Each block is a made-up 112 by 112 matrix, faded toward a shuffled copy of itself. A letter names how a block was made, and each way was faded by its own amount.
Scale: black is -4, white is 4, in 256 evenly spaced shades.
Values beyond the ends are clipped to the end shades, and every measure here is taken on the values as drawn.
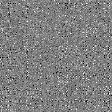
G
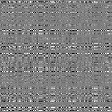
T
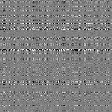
T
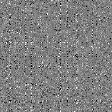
G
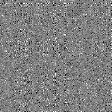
G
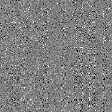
G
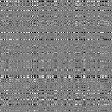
T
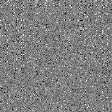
G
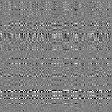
T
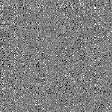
G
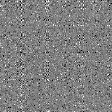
G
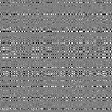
T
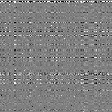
T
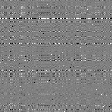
T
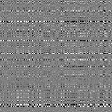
T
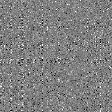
G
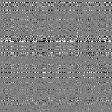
T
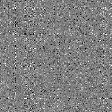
G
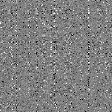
G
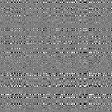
T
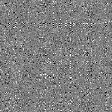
G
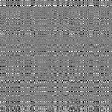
T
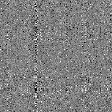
G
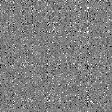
G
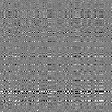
T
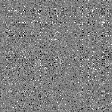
G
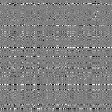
T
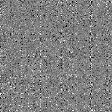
G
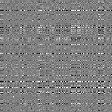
T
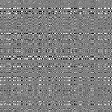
T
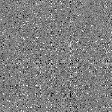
G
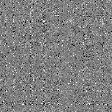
G
